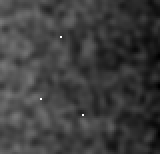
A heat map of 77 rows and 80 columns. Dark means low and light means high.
Lone odd cells: 3, each higher than its neighbours. Slope: up to the left. Histogram: heavy tails on both sides. Grain: blotchy.
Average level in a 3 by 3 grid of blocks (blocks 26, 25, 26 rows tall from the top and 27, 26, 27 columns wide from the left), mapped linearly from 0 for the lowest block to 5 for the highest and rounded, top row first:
5 3 0 | 5 2 0 | 5 3 0
